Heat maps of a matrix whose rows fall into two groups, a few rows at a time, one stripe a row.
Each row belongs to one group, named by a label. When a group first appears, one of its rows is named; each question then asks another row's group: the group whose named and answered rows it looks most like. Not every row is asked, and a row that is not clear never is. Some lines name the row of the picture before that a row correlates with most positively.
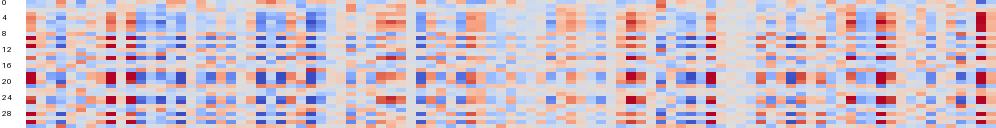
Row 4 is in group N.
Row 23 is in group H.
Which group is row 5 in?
N
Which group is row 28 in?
N
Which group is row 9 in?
N
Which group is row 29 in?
H
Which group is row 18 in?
N
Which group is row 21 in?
H
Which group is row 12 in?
H
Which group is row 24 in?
N
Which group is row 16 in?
H
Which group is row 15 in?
H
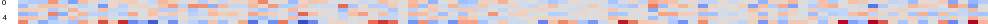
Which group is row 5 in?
N
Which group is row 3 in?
H
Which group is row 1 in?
H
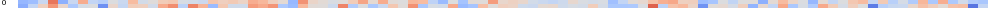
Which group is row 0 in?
H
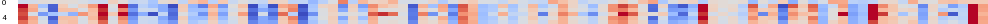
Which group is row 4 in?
N
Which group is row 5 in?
N
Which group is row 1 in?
N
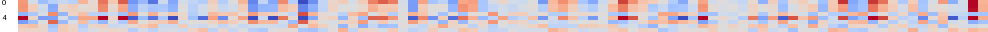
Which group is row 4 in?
N
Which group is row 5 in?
H
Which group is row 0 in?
N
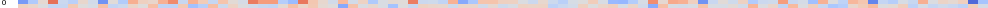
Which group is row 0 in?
H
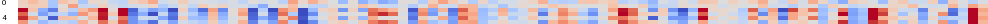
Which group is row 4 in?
N
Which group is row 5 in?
N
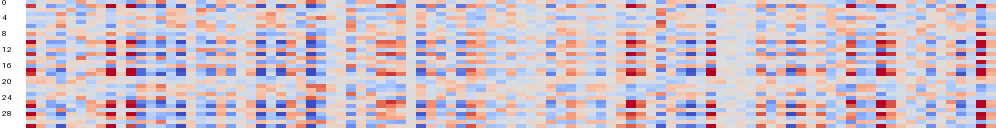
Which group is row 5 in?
H
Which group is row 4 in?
H
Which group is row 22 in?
H
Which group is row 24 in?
H
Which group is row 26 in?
N
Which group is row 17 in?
N
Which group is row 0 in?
H
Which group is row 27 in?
H
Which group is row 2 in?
H
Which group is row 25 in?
N
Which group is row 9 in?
H
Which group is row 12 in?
H
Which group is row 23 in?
H
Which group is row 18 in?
N
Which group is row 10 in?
N
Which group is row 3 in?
H
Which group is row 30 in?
H
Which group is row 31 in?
N
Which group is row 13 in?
N
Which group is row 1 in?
N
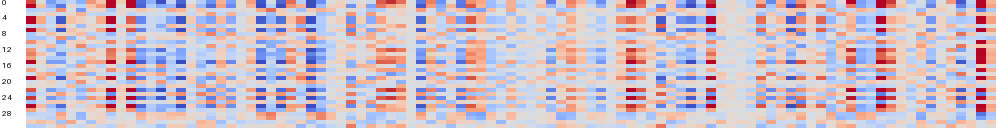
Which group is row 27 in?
N
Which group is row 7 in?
N
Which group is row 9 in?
H
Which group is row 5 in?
N
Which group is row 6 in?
H
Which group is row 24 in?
N
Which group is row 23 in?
H
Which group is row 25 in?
H
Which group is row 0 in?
N
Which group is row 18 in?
H
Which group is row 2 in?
H
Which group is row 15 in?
N
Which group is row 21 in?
H
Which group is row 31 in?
H
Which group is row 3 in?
H
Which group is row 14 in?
N
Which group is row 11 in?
H
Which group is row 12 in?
N
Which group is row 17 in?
N
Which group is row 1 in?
N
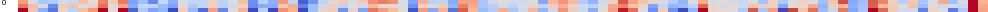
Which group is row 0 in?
N
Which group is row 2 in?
N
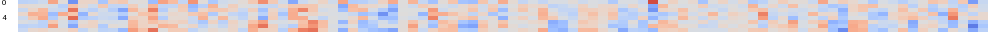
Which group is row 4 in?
H
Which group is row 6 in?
H
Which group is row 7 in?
H
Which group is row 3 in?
H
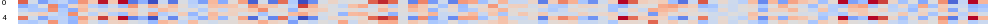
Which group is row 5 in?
H
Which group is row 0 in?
N
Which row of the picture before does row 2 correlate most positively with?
6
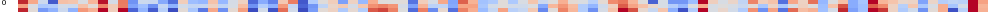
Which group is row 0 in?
N
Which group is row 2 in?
N
